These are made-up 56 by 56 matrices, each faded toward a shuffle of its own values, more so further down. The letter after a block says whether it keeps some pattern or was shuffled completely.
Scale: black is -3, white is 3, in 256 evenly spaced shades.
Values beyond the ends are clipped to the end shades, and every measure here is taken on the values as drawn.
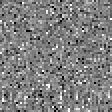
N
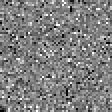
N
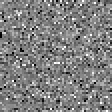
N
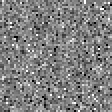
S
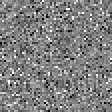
N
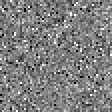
S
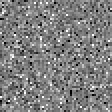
S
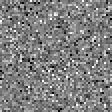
S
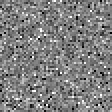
S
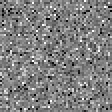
S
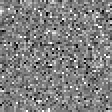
N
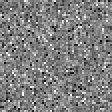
S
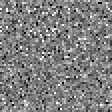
S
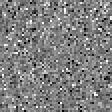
N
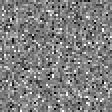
N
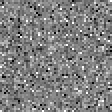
N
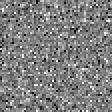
S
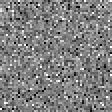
N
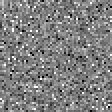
S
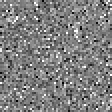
S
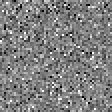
S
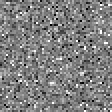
S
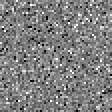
S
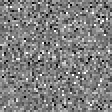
N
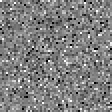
S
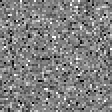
S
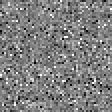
S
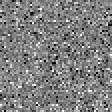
N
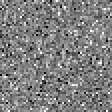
N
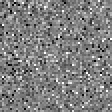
S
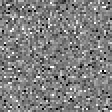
N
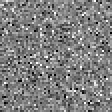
S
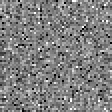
N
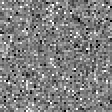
S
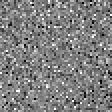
S
